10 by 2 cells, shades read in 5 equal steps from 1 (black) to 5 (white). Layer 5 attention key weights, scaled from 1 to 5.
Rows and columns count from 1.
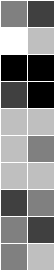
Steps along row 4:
down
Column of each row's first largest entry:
1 1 1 1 1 1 1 2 1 2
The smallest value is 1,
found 3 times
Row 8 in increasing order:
2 3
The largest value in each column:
5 4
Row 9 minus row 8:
1 -1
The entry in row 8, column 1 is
2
